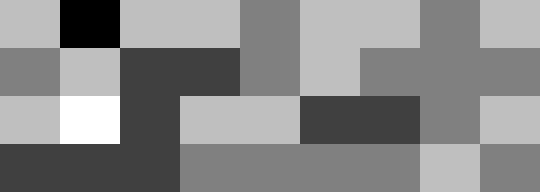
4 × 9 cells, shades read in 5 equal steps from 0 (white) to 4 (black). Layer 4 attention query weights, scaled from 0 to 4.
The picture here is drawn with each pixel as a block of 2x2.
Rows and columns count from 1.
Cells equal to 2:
13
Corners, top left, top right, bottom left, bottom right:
1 1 3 2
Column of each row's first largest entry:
2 3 3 1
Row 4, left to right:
3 3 3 2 2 2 2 1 2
